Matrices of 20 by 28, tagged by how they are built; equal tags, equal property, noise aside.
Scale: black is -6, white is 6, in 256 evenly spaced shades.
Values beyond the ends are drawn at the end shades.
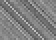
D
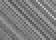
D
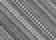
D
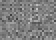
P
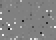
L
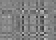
P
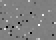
L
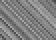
D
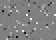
L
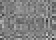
P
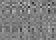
P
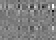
P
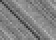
D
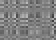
P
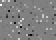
L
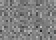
P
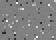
L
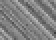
D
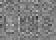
P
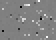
L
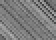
D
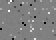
L
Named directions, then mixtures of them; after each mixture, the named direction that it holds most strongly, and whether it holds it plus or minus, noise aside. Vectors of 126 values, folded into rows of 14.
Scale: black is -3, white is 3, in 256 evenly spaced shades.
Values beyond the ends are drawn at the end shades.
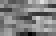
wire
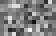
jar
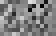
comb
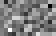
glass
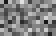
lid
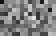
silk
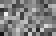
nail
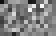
comb, minus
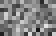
nail, plus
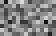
lid, plus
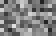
lid, plus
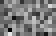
glass, minus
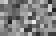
glass, minus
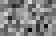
jar, minus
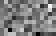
glass, minus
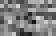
wire, plus
